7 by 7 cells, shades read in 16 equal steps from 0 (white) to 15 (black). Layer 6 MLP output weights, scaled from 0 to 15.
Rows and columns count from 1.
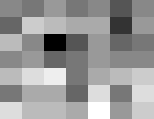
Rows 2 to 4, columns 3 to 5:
4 5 5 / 15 10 6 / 9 8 6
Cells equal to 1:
1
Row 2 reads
9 3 4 5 5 12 6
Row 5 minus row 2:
-5 -1 -3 3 0 -8 -3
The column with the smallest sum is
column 5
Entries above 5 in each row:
7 3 6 7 1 3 1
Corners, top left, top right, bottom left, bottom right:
7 7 2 3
